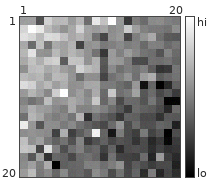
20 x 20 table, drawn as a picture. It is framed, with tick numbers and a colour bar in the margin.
Ninth with the highest average: top left. Slope: up to the top left. Mirror symmetry: none. Histogram: bell-shaped.
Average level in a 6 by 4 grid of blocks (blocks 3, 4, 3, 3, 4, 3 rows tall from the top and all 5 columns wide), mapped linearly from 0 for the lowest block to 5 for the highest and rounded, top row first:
5432 / 4422 / 4421 / 3310 / 3210 / 2210
